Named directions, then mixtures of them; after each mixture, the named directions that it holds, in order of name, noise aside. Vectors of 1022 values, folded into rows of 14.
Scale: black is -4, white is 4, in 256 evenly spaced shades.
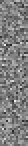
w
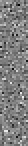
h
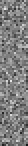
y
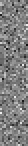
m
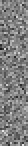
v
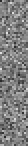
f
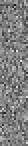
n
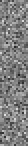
f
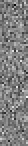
n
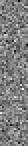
m, v, w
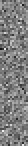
v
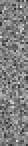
n, w, y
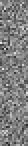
m, v, y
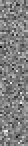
h, v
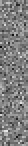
h, v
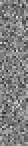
m, n, v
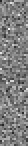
f, w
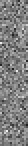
h, m, y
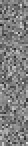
n, v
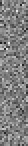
m, v
